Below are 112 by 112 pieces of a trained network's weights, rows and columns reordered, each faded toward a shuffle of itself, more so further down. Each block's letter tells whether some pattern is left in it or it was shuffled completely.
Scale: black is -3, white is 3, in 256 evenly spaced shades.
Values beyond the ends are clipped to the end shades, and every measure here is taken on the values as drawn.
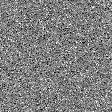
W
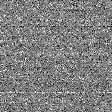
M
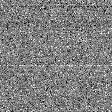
M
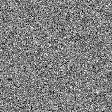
M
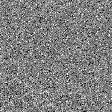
M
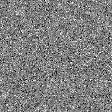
M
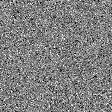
W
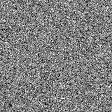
W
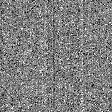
M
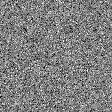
W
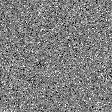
W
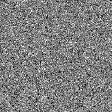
M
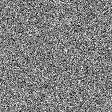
W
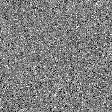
M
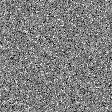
W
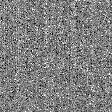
M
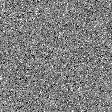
W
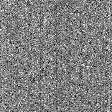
M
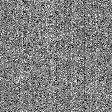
M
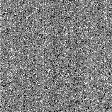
M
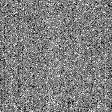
M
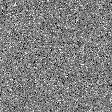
W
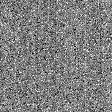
M
